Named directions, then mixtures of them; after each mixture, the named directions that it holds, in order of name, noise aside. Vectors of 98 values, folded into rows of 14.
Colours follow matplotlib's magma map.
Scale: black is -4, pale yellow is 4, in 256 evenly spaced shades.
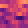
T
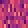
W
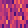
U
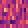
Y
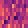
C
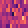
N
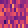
C, W, Y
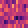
C, T, Y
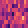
C, N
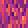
C, N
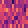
C, N, Y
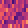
C, Y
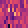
N, W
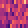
N, T, U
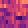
T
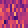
C, N, W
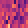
C, N, U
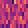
N, U
